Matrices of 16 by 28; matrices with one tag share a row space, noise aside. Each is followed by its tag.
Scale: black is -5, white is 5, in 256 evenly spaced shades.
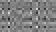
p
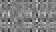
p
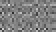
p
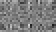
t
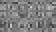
t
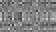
p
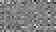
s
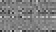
p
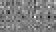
s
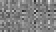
s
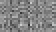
t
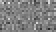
s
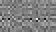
p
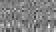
s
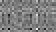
p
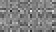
t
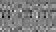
p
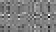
s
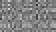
p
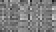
t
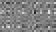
s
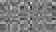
t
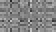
t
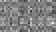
t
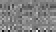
p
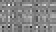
p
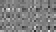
s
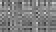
p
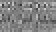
p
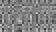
p
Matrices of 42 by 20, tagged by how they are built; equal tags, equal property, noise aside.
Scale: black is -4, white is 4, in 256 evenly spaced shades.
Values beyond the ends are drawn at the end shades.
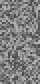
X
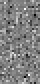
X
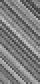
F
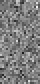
X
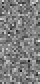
X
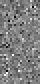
X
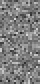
X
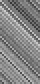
F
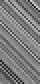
F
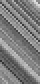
F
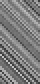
F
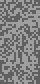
X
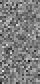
X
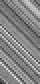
F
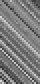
F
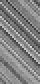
F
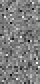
X
